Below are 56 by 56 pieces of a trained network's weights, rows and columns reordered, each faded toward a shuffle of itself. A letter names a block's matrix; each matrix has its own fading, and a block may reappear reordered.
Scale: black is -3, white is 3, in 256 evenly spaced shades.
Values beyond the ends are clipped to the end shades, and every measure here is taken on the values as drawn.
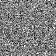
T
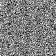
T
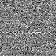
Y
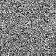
Y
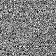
Y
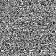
Y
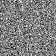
T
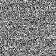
Y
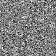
T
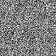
Y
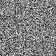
T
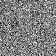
T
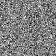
T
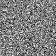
T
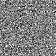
Y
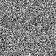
T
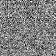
Y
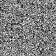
T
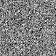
T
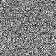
Y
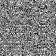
Y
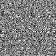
Y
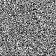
Y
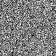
T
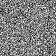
T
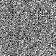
T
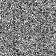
T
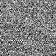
Y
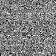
Y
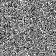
T
